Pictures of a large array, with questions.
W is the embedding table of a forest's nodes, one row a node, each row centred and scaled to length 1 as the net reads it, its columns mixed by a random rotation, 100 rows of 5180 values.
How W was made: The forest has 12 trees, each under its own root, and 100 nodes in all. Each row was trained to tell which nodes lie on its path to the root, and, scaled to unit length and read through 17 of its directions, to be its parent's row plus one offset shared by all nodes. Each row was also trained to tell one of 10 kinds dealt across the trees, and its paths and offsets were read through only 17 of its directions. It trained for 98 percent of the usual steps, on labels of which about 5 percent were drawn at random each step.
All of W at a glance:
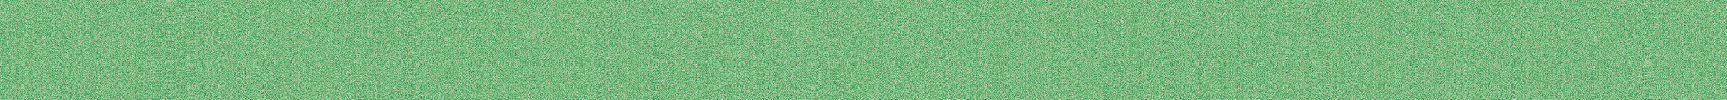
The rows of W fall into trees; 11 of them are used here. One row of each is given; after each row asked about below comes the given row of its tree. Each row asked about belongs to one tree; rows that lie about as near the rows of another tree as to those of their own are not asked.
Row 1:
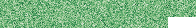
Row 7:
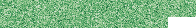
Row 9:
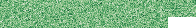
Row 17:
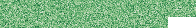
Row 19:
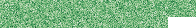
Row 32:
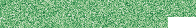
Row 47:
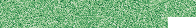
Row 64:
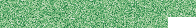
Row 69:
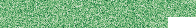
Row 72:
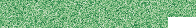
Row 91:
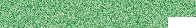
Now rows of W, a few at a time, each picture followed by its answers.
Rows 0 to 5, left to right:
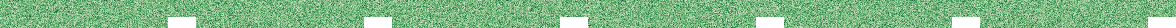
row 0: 69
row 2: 19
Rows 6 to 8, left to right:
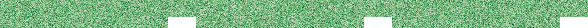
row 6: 1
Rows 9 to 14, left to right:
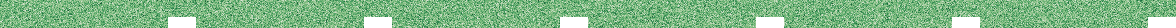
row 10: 9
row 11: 9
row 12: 17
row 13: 1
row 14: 1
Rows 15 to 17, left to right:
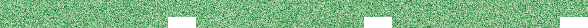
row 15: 91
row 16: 47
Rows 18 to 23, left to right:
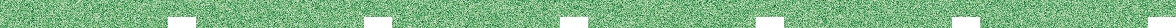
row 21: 32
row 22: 91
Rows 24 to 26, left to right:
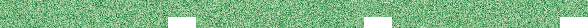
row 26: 64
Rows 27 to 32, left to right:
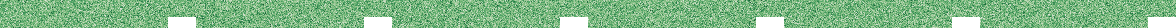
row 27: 17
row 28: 9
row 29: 1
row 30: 1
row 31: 69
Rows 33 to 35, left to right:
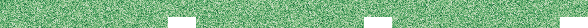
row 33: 32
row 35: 32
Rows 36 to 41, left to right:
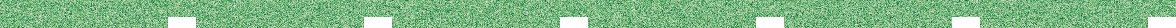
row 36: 7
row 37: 7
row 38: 91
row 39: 72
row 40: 91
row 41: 64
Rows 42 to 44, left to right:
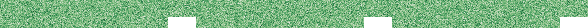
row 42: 1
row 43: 64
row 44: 91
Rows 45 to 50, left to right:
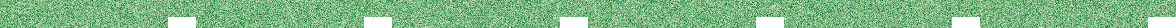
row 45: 9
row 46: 9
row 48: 72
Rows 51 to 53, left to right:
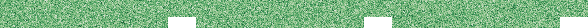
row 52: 7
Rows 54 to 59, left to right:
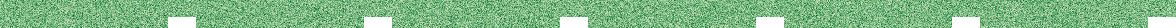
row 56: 72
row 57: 1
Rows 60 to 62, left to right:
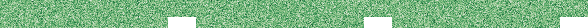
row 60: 91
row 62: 72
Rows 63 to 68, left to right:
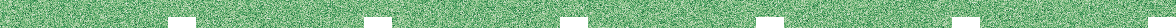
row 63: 72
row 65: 72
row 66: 91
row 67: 91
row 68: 9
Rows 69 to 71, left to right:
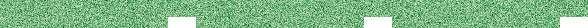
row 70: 1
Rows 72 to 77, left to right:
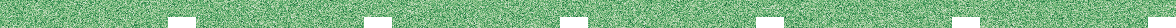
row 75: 72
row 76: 9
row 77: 72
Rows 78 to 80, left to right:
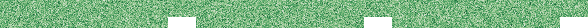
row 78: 1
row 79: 9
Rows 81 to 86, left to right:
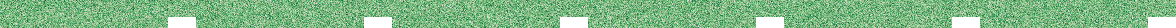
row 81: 69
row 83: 9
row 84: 91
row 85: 1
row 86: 91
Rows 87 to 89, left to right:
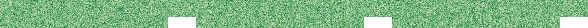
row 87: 72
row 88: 72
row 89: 64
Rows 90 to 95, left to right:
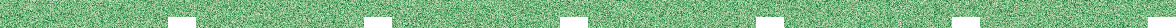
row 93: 19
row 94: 32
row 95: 69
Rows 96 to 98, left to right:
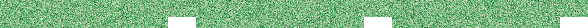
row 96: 9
